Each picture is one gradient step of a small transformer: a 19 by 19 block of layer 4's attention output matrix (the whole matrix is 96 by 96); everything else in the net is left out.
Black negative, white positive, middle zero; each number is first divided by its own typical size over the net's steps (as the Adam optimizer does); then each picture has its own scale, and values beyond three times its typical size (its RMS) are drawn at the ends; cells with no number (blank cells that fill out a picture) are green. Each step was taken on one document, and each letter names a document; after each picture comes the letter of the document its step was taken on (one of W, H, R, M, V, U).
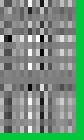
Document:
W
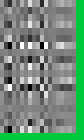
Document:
W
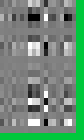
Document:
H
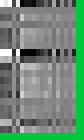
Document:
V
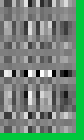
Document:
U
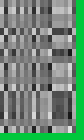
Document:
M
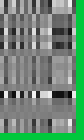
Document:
M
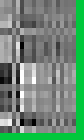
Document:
V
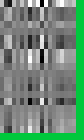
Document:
W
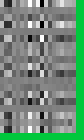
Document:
W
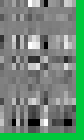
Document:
H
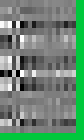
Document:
V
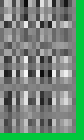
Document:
U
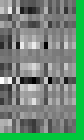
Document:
H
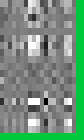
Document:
H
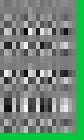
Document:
U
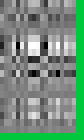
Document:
H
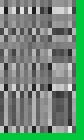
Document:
M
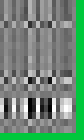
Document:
U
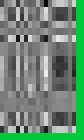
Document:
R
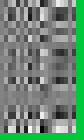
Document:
R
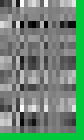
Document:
V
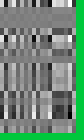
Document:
M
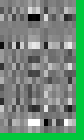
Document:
H
